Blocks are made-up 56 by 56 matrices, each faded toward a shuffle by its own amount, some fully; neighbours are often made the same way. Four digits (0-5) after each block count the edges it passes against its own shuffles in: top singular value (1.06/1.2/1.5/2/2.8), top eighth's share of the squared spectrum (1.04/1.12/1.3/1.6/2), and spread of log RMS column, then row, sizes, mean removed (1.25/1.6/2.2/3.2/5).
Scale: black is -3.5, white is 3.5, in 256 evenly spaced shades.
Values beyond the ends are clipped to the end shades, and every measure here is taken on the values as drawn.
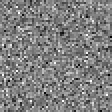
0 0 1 0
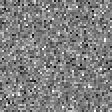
0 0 0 0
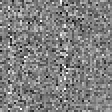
1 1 3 0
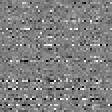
4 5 1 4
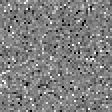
0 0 0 0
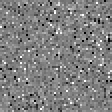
0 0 0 0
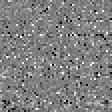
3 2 0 1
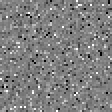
0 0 0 0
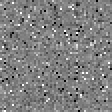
2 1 0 0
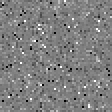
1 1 0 0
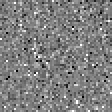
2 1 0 0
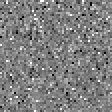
2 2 0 0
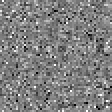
3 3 1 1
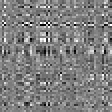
5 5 3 4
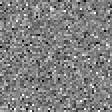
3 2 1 0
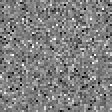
1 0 0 0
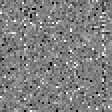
2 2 1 0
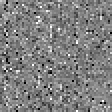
2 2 2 0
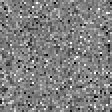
0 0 1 0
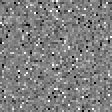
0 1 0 0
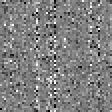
2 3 3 0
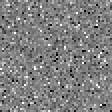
0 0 0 0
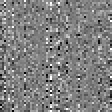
3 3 4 0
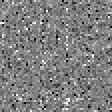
1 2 1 0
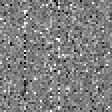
2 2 2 0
